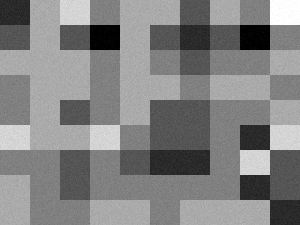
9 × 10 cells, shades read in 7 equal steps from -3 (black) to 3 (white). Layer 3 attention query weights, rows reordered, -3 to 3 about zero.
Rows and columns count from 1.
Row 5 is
0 1 -1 0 1 -1 -1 0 0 1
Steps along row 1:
up up down up same down up down up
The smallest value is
-3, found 2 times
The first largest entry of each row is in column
10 2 1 2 2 1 9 1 1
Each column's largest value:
2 1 2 2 1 1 1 1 2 3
